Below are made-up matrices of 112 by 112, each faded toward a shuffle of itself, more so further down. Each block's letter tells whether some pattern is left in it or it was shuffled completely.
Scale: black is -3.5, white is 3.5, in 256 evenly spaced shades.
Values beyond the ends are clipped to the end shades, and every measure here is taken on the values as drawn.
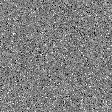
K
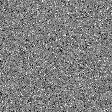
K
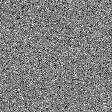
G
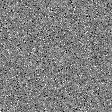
G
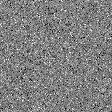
K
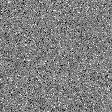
K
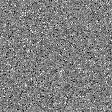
K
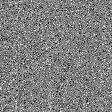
K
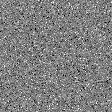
G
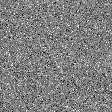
K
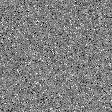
G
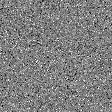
G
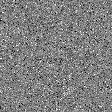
K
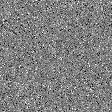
K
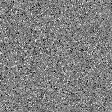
G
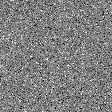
G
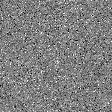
K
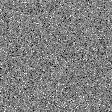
G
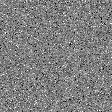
G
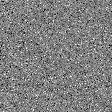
K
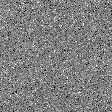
G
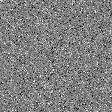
G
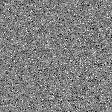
K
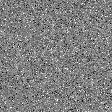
K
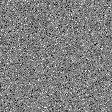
G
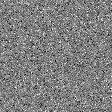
G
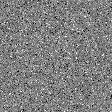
K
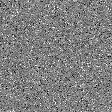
G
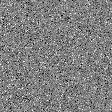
G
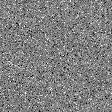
K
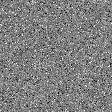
G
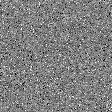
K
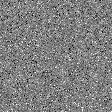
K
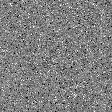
G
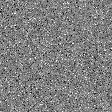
K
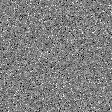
G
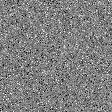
G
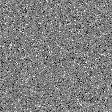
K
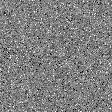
G
